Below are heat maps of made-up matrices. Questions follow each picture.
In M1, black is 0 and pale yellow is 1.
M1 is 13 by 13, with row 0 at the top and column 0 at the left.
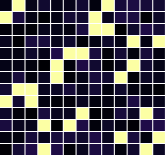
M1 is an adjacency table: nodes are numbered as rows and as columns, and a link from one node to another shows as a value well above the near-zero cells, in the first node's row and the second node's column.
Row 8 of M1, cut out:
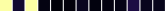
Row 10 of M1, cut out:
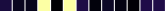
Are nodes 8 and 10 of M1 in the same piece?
no
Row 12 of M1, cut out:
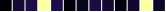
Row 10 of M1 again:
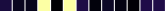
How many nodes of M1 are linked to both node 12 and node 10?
1
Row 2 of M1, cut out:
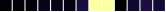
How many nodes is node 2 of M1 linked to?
2
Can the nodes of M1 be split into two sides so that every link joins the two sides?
no
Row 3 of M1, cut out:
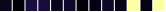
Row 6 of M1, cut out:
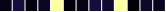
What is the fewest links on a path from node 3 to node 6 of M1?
4
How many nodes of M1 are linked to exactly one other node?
0
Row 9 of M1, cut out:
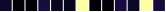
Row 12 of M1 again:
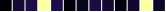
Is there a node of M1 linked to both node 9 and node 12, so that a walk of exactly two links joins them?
yes
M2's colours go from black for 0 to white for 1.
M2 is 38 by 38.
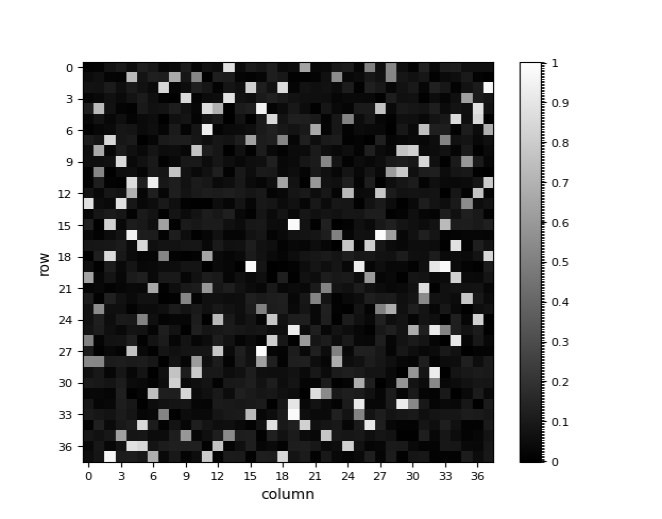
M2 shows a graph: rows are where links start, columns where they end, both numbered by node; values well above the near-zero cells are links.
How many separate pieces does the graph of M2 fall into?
2
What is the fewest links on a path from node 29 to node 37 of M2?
5
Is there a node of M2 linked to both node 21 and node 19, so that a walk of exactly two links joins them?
no
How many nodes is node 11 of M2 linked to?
5
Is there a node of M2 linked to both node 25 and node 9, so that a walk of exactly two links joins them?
no
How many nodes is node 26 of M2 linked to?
4
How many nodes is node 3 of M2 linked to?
3
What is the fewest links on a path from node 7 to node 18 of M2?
1
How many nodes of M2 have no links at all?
1
